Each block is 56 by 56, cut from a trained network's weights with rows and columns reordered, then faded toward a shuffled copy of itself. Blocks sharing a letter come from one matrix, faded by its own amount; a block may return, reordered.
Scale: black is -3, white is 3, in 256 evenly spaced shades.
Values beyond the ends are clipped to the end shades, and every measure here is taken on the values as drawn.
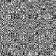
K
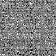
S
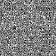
S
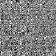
S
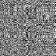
K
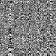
K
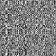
K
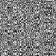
K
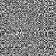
K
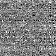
S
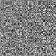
K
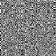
K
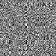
K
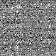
S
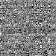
S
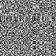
K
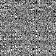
S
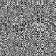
K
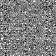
S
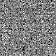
S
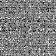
S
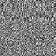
K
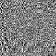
K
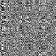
K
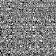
S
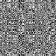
K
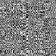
K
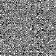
S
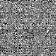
S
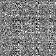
S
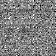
S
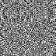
K
